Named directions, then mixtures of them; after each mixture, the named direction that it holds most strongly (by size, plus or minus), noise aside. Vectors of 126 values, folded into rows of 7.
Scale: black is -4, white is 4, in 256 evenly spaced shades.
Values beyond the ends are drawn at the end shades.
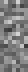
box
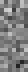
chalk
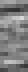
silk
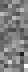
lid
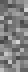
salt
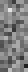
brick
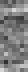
silk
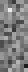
brick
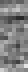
silk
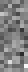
lid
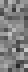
chalk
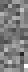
lid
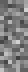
salt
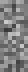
box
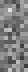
brick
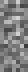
box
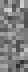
chalk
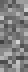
salt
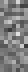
box
